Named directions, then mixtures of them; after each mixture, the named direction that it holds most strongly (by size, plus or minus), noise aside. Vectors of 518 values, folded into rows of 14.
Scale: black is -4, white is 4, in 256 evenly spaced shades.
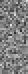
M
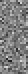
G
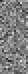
G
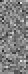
G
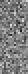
M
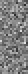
M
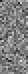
G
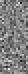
G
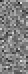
G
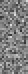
M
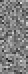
G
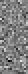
G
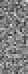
M
